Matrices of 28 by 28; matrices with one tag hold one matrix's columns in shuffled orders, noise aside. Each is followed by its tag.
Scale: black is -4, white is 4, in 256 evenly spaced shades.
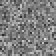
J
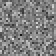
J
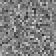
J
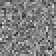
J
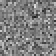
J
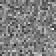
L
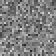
L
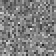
L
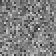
L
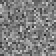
J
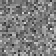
L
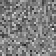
L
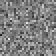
J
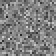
J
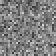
L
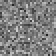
J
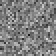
J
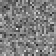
L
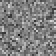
J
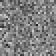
L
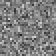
J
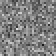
L
